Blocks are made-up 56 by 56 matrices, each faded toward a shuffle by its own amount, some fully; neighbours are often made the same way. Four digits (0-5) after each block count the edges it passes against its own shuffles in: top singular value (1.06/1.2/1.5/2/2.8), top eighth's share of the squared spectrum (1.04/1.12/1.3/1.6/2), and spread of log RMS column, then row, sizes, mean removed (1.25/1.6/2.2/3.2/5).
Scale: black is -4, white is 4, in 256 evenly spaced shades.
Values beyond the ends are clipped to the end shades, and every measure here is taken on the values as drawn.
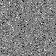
2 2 0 0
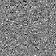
4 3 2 1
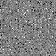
3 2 1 0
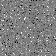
2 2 0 0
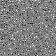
2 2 0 0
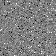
2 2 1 0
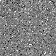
2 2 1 0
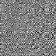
4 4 2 2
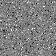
0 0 0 0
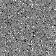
2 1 0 0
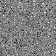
1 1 0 0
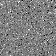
0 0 0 0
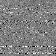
2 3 0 3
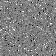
1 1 0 0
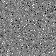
0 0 0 0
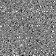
1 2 2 2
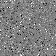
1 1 0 0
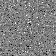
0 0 0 0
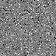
3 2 0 1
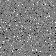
0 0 0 0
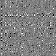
4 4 2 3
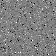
0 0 0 0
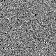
0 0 0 0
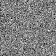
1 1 0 0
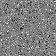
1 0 0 0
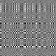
5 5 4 4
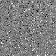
3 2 0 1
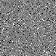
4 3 1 1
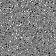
1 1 0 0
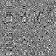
4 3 1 1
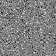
3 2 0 0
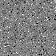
1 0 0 0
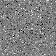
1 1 0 0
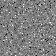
2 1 0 0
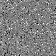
2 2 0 0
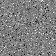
1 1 0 0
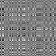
5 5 4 4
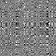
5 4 3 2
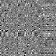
4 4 2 2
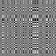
5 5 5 4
